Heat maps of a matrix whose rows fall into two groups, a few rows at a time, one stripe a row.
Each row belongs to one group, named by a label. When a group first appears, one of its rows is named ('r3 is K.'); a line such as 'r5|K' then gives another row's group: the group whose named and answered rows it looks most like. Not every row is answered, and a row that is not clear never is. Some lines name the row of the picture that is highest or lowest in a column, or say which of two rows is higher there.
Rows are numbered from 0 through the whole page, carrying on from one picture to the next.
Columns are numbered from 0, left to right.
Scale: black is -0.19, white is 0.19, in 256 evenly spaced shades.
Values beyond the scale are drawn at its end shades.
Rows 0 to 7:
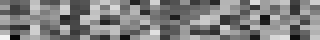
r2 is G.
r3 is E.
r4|E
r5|G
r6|G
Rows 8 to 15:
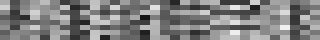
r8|E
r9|G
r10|E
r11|G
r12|G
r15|G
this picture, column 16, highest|15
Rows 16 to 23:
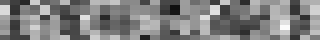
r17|E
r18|E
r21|E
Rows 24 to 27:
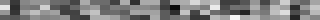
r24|E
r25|E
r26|E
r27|G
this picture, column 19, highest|24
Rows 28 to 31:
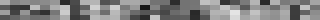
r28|E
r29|G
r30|G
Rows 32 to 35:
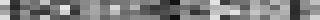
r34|G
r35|E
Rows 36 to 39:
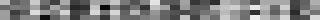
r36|G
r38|G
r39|G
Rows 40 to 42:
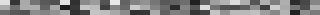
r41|E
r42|G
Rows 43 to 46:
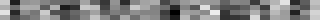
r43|E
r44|E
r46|E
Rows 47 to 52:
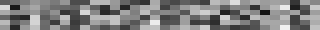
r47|G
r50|G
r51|G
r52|E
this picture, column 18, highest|52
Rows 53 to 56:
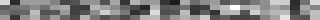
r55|G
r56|E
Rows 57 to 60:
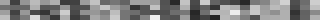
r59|G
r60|G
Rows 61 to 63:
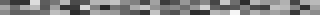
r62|E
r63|G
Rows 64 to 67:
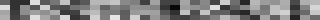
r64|G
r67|G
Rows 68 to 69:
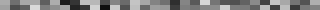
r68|E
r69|G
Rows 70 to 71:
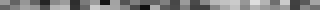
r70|G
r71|G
